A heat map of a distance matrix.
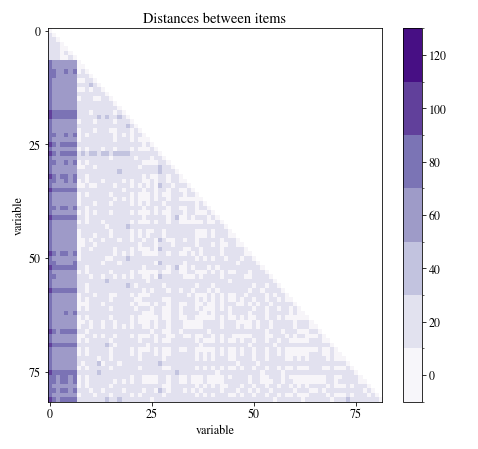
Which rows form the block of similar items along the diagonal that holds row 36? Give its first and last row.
7 to 81
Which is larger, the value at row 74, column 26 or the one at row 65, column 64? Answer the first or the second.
the first
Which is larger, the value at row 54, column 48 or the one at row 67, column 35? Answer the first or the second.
the second
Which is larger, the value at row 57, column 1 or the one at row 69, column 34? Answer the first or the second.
the first
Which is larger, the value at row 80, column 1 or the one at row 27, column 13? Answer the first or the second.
the first
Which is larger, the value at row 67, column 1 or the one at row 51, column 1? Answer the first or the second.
the second
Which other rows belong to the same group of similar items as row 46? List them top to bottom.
7, 8, 9, 10, 11, 12, 13, 14, 15, 16, 17, 18, 19, 20, 21, 22, 23, 24, 25, 26, 27, 28, 29, 30, 31, 32, 33, 34, 35, 36, 37, 38, 39, 40, 41, 42, 43, 44, 45, 47, 48, 49, 50, 51, 52, 53, 54, 55, 56, 57, 58, 59, 60, 61, 62, 63, 64, 65, 66, 67, 68, 69, 70, 71, 72, 73, 74, 75, 76, 77, 78, 79, 80, 81
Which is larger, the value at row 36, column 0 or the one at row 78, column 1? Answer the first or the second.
the first
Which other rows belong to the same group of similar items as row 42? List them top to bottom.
7, 8, 9, 10, 11, 12, 13, 14, 15, 16, 17, 18, 19, 20, 21, 22, 23, 24, 25, 26, 27, 28, 29, 30, 31, 32, 33, 34, 35, 36, 37, 38, 39, 40, 41, 43, 44, 45, 46, 47, 48, 49, 50, 51, 52, 53, 54, 55, 56, 57, 58, 59, 60, 61, 62, 63, 64, 65, 66, 67, 68, 69, 70, 71, 72, 73, 74, 75, 76, 77, 78, 79, 80, 81
